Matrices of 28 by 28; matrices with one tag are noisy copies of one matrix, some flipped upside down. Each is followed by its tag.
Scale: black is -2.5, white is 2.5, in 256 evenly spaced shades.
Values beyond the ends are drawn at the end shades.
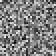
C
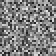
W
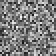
W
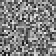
W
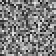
W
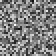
C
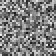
C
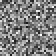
C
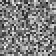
W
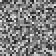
C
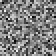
C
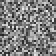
W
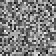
W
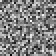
C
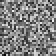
W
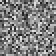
W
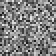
W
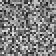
W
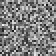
W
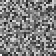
C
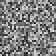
W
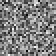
W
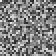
C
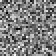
C
